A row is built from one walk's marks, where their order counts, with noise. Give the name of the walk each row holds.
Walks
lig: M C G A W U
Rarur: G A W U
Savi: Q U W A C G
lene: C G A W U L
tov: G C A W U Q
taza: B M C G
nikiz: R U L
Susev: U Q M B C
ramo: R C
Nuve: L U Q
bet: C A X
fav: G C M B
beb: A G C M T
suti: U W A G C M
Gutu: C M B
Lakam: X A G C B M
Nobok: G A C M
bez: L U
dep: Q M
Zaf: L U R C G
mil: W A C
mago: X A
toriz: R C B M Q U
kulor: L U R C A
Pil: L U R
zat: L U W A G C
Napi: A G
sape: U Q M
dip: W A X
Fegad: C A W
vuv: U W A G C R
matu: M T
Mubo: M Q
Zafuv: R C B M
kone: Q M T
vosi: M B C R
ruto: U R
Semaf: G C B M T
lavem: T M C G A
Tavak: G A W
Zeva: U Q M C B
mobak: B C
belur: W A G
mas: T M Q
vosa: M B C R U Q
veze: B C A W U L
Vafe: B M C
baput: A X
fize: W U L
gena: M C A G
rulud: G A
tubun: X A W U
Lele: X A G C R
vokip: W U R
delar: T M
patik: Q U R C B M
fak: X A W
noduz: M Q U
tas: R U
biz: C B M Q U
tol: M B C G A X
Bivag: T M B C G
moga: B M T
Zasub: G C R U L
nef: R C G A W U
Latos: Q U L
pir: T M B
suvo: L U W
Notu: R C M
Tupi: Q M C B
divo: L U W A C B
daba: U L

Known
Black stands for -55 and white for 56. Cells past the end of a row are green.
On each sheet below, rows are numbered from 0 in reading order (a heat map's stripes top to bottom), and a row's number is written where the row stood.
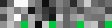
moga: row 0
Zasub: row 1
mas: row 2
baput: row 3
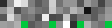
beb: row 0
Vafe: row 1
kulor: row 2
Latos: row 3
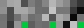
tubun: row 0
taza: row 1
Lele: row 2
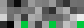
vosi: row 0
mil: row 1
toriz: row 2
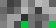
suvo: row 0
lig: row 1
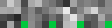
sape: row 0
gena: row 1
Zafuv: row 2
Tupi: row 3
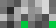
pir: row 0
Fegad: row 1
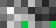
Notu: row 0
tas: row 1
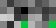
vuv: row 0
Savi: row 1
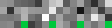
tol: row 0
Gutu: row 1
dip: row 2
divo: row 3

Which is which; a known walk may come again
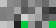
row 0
bet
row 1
mil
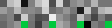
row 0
nef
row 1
Tavak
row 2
dip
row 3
Susev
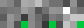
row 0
bez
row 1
gena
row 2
Notu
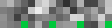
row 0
Napi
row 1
kone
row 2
biz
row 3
fav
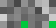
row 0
delar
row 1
Rarur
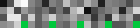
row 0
Semaf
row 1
mas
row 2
veze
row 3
nikiz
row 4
Bivag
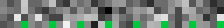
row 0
Vafe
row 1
zat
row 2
patik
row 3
vuv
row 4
lavem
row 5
toriz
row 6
tubun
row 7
noduz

